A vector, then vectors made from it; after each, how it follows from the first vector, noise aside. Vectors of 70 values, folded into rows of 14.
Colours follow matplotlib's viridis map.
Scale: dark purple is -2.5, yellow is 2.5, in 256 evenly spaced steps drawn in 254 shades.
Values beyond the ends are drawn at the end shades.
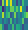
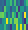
reversed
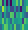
negated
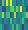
copied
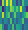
copied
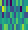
negated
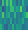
shrunk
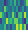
reversed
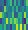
reversed
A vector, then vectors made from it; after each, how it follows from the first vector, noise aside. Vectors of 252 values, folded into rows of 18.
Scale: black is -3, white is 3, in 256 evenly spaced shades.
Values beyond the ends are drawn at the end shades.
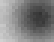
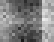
wrapped around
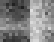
wrapped around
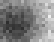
reversed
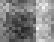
wrapped around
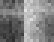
wrapped around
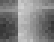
wrapped around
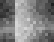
wrapped around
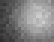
negated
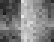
wrapped around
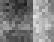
wrapped around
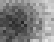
reversed
